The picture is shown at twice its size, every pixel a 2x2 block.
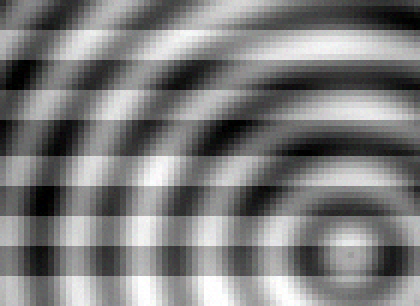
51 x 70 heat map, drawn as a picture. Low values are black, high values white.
No lone cell stands out from its neighbours. Horizontal stripes repeat 5 times down the table. Rings spread out from the bottom right. The bottom middle is the ninth with the highest average.
